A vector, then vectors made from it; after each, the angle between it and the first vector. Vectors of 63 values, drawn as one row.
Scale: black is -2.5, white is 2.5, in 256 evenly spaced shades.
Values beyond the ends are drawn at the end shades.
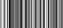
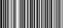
partly opposed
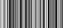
nearly parallel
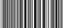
partly aligned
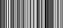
partly opposed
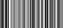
nearly opposite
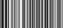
nearly opposite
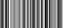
nearly opposite
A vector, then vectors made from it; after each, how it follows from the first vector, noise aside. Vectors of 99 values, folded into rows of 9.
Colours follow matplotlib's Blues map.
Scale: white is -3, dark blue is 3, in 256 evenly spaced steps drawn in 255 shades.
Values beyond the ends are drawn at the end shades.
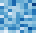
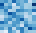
sign-scrambled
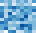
sign-scrambled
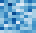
wrapped around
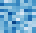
wrapped around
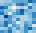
wrapped around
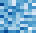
negated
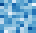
sign-scrambled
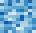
wrapped around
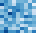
negated
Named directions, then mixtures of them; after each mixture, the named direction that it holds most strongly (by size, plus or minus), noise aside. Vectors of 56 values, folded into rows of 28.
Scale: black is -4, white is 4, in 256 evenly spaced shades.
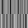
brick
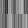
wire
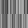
wire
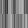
wire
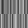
brick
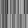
wire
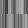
wire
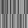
brick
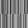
brick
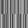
brick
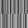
brick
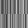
brick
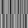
brick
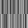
brick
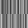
brick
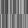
wire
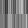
wire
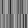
brick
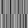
brick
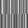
brick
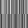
brick
